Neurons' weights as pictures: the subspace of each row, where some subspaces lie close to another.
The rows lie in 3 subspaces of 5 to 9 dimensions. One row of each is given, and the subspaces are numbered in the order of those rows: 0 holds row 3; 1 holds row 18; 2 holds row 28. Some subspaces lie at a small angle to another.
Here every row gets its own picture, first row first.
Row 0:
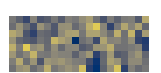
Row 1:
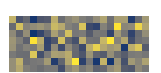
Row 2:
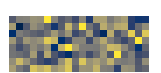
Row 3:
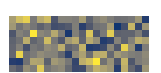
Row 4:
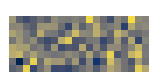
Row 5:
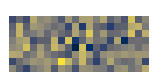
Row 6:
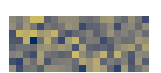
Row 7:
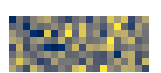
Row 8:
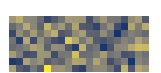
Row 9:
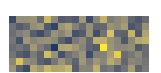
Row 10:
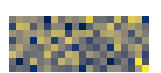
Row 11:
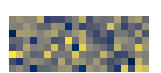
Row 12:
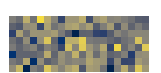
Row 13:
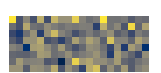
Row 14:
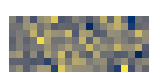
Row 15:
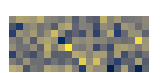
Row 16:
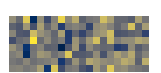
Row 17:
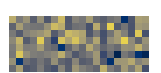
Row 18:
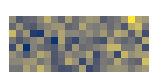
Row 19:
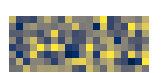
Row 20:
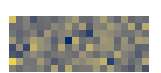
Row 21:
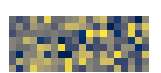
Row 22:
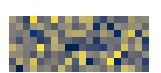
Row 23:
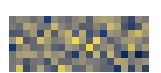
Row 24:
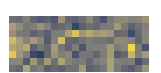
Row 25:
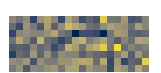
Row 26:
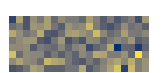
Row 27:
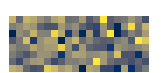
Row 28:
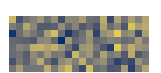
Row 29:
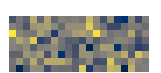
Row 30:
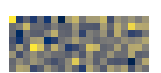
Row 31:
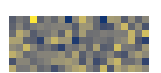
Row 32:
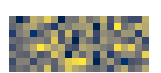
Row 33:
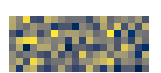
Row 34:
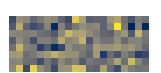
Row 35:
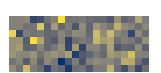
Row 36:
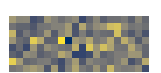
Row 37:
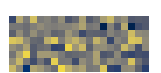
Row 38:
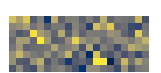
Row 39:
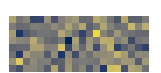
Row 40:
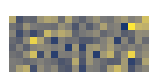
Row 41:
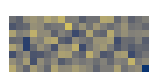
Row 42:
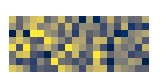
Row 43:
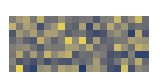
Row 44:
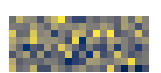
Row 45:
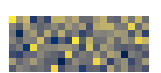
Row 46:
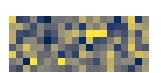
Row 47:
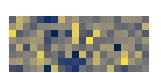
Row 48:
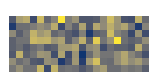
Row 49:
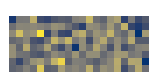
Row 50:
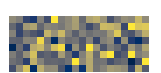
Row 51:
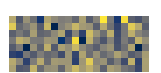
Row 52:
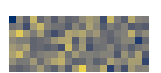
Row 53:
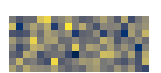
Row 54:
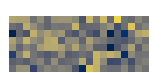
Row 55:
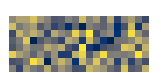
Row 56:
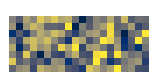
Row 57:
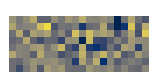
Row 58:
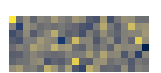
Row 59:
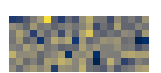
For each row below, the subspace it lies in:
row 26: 2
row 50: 1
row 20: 2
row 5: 2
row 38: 1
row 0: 0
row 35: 0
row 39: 2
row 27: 2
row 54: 1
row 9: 1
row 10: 1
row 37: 1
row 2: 1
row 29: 2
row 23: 1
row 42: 1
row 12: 0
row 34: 1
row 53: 1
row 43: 2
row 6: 0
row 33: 0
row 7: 1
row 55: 0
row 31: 1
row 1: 0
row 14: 1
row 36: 2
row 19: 1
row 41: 0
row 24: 0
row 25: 0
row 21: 2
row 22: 0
